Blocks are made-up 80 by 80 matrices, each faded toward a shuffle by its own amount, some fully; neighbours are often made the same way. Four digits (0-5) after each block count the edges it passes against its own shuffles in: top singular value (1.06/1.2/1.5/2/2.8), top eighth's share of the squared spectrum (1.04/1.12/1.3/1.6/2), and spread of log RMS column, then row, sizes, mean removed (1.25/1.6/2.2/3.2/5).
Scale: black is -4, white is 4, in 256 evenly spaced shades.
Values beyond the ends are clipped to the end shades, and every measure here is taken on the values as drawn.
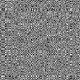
5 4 3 3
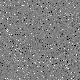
2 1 0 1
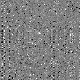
4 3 2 1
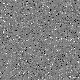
1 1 0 0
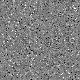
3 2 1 0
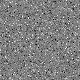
1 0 0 0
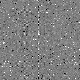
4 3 1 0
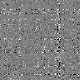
3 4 3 3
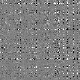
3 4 3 3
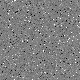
0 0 0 0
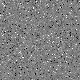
0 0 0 0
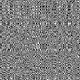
5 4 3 3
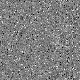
3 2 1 0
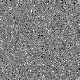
3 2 1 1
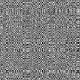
5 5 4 3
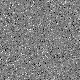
1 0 0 0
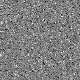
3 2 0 0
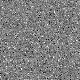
2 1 0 0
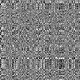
5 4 3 3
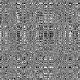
5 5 3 3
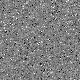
1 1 0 0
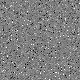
1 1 0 0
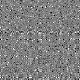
4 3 1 2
